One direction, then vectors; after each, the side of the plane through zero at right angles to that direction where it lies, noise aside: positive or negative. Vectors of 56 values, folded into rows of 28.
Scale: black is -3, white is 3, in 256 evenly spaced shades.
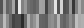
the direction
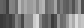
positive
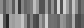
negative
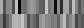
negative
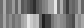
positive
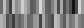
positive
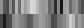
negative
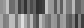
negative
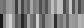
positive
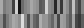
negative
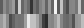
positive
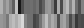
negative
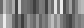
positive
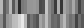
negative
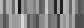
negative
